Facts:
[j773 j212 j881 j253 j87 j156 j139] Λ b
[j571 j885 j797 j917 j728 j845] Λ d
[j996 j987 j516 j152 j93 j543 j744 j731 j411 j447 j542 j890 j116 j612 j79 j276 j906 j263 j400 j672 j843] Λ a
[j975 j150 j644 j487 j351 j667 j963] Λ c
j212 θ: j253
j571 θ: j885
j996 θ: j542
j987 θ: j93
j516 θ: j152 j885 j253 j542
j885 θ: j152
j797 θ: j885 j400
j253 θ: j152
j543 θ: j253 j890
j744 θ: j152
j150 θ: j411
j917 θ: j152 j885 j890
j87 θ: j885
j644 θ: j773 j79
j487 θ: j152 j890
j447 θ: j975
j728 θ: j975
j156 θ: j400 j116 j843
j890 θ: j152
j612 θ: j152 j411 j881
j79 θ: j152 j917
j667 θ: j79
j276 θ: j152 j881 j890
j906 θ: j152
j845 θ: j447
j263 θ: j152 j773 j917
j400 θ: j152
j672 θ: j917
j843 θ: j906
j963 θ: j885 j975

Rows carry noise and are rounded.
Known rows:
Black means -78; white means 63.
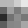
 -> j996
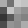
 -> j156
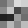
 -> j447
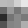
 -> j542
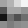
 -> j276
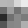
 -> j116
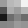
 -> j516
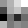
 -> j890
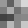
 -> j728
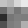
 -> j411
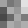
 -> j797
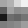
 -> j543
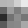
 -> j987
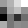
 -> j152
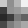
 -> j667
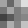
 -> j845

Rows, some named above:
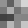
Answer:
j728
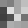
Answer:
j87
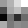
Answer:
j152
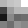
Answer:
j79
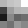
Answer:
j79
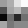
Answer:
j906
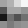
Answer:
j276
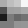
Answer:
j263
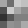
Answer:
j212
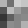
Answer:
j881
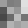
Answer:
j571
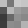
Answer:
j773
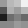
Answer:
j516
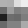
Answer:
j843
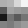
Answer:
j612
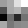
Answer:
j906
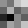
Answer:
j975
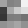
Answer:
j917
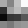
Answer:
j487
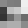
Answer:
j885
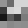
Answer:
j253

